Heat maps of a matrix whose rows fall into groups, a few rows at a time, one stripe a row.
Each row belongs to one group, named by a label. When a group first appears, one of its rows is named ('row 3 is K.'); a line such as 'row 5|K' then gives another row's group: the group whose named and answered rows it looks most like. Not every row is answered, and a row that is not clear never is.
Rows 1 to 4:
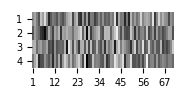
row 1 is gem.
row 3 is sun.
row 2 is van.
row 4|van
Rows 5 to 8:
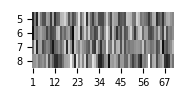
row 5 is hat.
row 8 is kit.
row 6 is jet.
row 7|sun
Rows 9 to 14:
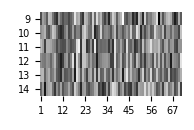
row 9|kit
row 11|gem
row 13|sun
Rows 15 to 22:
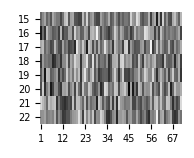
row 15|jet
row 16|hat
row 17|sun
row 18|van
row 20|sun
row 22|kit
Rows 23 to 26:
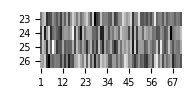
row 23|van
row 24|sun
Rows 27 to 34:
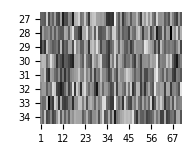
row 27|hat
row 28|jet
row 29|hat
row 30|kit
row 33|hat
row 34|van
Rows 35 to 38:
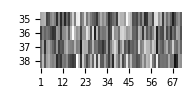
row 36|van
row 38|sun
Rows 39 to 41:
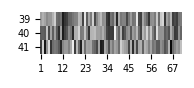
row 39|kit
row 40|hat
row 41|sun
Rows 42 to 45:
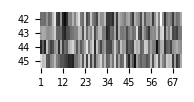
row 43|kit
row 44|hat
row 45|kit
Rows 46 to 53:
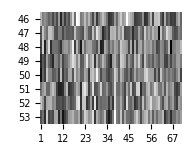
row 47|kit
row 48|sun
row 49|hat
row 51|jet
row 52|gem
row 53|hat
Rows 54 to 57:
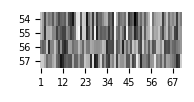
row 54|gem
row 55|gem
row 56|hat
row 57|kit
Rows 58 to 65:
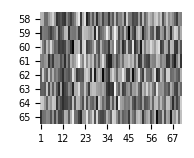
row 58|gem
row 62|kit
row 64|kit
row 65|jet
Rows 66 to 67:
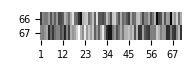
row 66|jet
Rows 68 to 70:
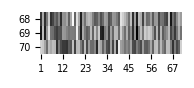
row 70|kit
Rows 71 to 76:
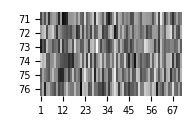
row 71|hat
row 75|jet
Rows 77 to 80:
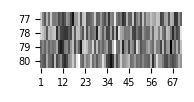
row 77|gem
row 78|kit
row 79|jet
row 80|hat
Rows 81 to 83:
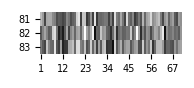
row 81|gem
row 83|hat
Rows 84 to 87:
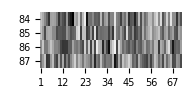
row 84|gem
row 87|van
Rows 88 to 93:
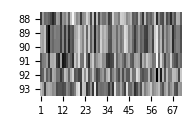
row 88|van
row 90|van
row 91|hat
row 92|jet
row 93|gem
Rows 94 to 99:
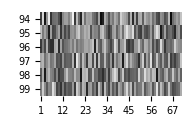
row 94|sun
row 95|van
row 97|sun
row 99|sun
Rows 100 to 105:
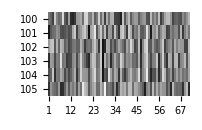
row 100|hat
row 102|kit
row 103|jet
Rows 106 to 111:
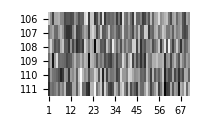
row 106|gem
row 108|sun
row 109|gem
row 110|van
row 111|jet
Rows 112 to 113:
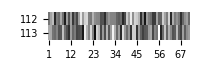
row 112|van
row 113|sun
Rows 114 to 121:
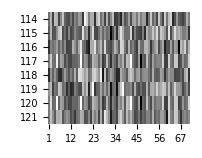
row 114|sun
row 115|gem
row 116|jet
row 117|kit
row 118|van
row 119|gem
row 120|kit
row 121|kit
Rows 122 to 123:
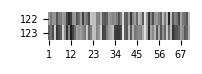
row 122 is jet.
